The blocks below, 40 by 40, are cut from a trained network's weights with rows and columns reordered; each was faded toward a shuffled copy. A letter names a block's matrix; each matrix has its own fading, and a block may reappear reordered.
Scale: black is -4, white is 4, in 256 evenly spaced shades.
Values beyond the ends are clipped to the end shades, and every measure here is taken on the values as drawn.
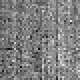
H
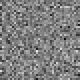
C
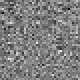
C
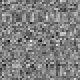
C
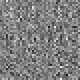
C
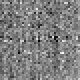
H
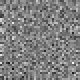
C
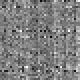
H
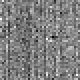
H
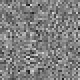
C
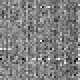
H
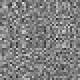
C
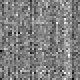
H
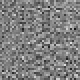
C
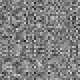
C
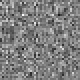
C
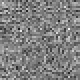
C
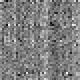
H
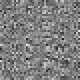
C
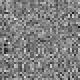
C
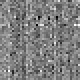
H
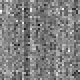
H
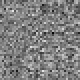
C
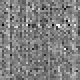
H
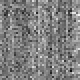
H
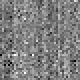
H
